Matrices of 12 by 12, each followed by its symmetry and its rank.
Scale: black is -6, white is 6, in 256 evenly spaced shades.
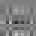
neither, rank one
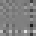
antisymmetric, rank two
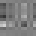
neither, rank one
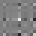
symmetric, rank one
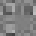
antisymmetric, rank two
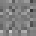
antisymmetric, rank two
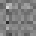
neither, rank two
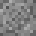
symmetric, full rank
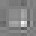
symmetric, rank one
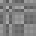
symmetric, rank one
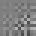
antisymmetric, rank two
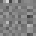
neither, rank two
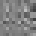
neither, rank two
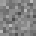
symmetric, full rank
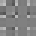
symmetric, rank one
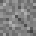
symmetric, full rank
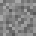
symmetric, full rank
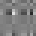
neither, rank one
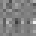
neither, rank two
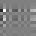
neither, rank one
